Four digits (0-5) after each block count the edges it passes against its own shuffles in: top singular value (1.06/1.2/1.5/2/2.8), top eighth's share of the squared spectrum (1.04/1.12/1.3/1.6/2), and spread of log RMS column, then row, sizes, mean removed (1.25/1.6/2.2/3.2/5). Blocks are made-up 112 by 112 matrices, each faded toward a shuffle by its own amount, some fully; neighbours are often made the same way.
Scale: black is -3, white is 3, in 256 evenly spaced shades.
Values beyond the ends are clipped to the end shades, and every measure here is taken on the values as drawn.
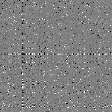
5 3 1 2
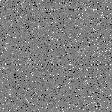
4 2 1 1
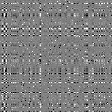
5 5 3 4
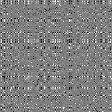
5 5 4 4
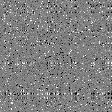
4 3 2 2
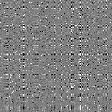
5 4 3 3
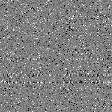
4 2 1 1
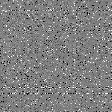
4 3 1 2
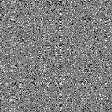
4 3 2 2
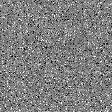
3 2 1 1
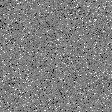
1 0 0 0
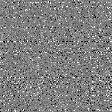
4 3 1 3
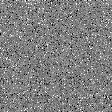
3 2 0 1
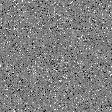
2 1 0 0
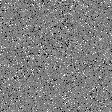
0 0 0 0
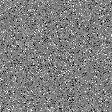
3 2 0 0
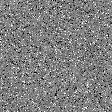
2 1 0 0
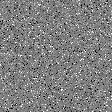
0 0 0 0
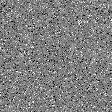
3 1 0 0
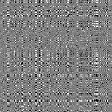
5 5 4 4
